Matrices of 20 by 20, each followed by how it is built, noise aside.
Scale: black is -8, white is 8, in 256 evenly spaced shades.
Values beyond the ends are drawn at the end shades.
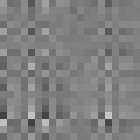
low rank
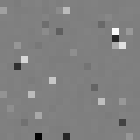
sparse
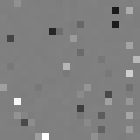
sparse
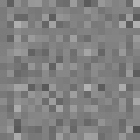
low rank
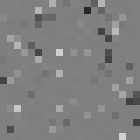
sparse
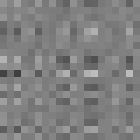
low rank
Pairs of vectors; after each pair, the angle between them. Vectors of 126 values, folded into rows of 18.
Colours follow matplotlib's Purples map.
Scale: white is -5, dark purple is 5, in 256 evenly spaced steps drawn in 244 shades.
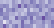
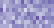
partly aligned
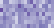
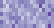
partly opposed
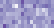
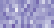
partly aligned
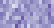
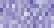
orthogonal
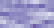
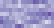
nearly opposite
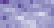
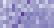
partly opposed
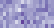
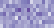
partly opposed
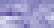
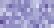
partly opposed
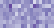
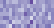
orthogonal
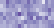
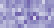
nearly parallel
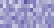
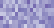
partly aligned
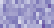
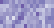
partly opposed
